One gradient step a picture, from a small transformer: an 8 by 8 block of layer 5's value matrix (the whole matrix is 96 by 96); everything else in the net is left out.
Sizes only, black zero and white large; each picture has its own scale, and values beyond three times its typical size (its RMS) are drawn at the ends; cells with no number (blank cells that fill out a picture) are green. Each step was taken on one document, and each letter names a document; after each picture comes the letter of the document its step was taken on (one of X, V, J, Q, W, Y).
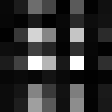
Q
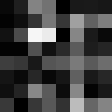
Q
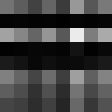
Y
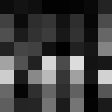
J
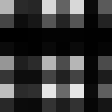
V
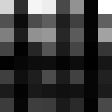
J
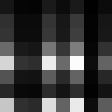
J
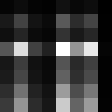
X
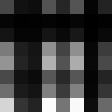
V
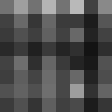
Y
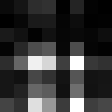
Q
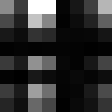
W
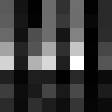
V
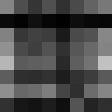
Y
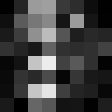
Q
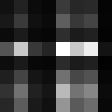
X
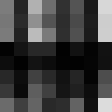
W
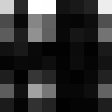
W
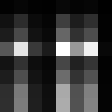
X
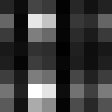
Y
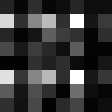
V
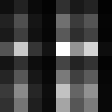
X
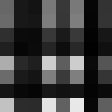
V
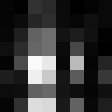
Q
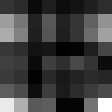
Y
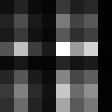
X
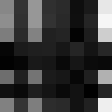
J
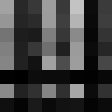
V
